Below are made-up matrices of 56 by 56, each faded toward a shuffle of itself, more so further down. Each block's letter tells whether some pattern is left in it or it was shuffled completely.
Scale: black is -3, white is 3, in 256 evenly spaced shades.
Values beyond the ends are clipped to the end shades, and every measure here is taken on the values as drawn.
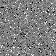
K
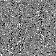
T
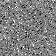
K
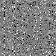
T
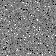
K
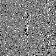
T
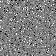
K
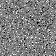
K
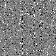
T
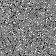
K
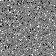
K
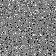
K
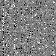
T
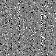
T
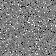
K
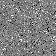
K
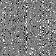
T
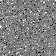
K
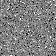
K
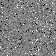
K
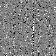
T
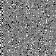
T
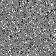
K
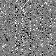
T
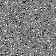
K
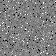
K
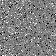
K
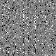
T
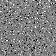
K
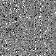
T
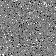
K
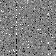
T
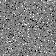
K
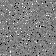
K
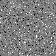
K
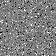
K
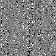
T
